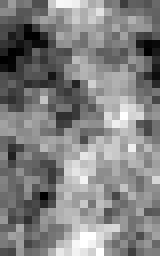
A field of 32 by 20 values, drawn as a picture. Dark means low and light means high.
Histogram: bell-shaped. Ninth with the highest average: bottom middle. Grain: blotchy. Odd rows or columns: none. Ninth with the lowest average: top left. Average level on the scale: 50%.
